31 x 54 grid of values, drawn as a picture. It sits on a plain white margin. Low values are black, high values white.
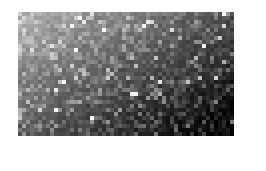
The bottom right is the ninth with the lowest average. There are no regular stripes. The ninth with the highest average is the top left. On average the colour sits 40% of the way up the scale. The halves do not mirror each other. The texture is fine-grained noise. There is an overall slope up to the top left.
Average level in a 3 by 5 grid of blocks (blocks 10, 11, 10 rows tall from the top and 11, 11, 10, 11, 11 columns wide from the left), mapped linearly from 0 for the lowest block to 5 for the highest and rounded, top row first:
54432 / 43321 / 32110
